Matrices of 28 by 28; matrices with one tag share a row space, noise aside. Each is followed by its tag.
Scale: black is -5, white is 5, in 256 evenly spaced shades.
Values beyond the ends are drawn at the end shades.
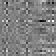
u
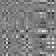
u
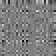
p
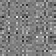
p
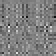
p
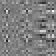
u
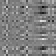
u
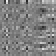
u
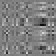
u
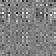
p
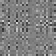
p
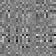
p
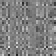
p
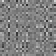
p
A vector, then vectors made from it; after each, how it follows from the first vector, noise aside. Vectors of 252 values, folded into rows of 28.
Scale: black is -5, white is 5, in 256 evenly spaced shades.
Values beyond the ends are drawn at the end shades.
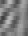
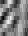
scaled up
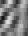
scaled up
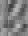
wrapped around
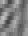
negated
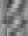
wrapped around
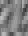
wrapped around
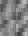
wrapped around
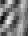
scaled up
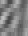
negated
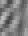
negated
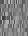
sign-scrambled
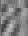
wrapped around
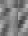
wrapped around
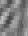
negated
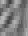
negated
